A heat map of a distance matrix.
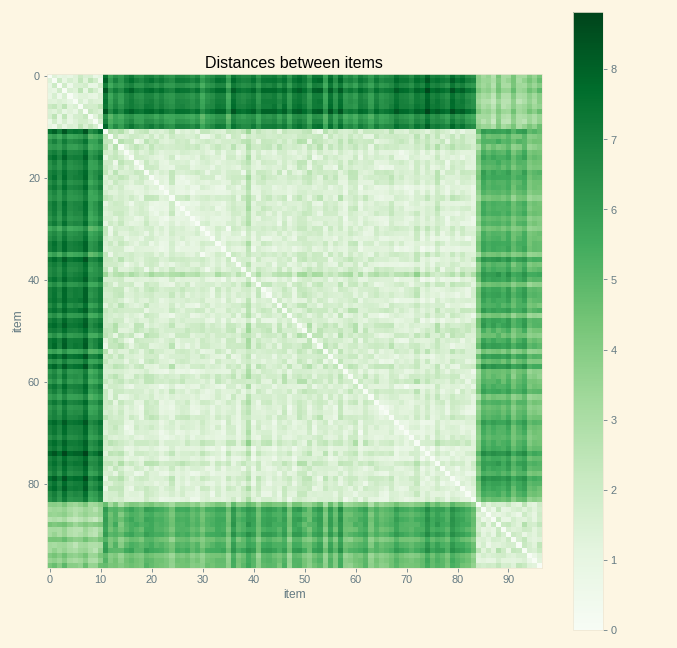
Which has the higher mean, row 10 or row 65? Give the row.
10
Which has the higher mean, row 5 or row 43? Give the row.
5
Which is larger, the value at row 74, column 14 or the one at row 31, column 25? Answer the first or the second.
the first
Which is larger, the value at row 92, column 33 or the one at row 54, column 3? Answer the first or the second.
the second
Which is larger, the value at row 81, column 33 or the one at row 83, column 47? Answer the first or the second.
the first
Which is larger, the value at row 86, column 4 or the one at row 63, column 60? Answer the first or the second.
the first
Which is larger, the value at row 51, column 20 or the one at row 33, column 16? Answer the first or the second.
the first
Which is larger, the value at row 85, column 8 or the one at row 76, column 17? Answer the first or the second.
the first
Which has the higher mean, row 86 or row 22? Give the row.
86
